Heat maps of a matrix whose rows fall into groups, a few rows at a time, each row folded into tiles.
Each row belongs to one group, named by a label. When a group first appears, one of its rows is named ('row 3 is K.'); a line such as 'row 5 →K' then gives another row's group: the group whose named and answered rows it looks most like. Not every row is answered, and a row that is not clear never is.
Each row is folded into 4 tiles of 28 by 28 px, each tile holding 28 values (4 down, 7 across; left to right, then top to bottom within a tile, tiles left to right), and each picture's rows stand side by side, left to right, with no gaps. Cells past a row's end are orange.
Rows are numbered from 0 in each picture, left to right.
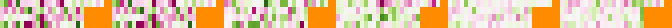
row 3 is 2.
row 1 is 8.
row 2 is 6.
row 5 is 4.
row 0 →8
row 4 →8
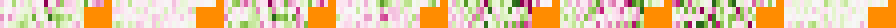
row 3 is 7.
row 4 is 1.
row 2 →2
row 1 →8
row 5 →4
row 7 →6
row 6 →6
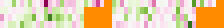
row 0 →2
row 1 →8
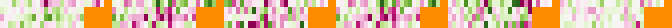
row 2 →8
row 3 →7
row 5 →6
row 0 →2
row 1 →7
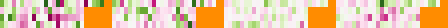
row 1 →8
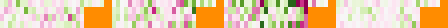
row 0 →8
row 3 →8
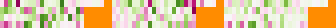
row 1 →1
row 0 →6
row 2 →6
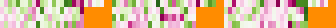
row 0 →1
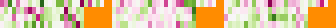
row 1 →4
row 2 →2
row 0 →6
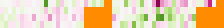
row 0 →7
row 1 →2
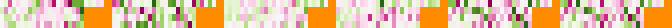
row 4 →8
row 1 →6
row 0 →4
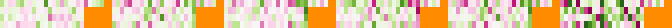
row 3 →1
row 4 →4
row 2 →4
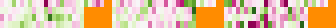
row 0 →2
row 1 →4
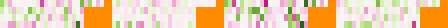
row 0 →8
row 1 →8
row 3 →6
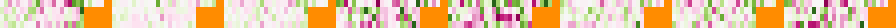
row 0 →4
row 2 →4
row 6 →4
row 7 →8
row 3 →8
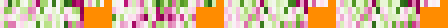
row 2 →1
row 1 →7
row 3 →1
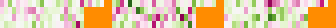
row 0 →6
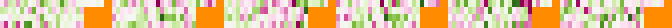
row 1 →2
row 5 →6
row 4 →1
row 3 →2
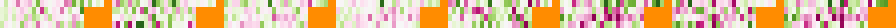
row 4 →6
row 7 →7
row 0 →4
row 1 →6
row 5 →7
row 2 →7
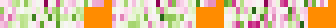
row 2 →8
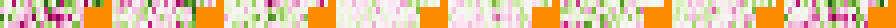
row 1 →4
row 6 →4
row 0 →7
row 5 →6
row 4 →7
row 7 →7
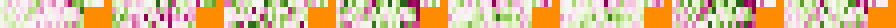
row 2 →6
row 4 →2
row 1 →7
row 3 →1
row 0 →4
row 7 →1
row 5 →2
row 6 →1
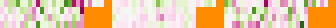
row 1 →7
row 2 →8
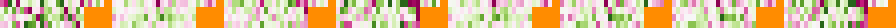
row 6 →2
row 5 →2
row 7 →1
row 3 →1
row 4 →2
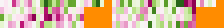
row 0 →7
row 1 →1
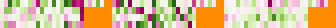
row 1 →6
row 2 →2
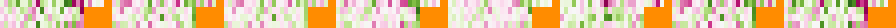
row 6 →4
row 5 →2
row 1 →4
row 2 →4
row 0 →1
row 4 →4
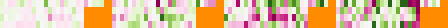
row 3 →1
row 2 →7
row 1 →2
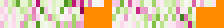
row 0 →1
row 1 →6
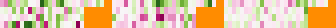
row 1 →7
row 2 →4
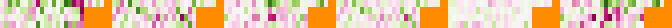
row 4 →8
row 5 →7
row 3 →8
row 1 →8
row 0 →1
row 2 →7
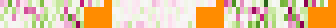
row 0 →6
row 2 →6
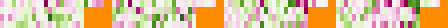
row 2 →1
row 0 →2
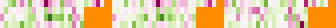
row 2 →6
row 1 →2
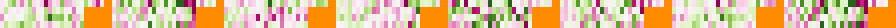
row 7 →1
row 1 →1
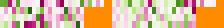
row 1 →1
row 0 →8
